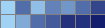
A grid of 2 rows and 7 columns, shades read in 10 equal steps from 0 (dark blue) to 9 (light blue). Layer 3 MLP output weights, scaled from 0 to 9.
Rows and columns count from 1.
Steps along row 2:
down down down down same down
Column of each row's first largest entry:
1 1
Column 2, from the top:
4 7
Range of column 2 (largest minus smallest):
3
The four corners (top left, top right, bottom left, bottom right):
9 2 9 0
